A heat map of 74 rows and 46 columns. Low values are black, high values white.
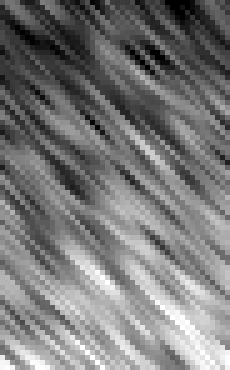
Slope: up to the bottom. Odd rows or columns: none. Grain: diagonal, down to the right. Average level on the scale: 50%.
